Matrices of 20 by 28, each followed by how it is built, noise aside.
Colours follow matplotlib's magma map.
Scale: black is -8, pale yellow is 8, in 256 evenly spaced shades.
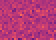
low rank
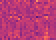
low rank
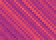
Toeplitz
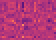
low rank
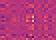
low rank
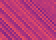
Toeplitz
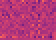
low rank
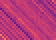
Toeplitz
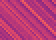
Toeplitz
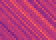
Toeplitz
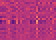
low rank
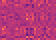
low rank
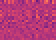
low rank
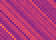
Toeplitz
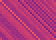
Toeplitz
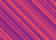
Toeplitz
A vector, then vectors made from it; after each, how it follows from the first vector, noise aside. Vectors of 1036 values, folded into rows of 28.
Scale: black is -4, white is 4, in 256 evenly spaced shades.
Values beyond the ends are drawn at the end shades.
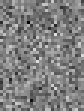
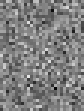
reversed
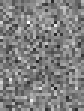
negated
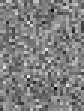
reversed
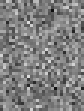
reversed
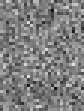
reversed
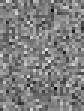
reversed
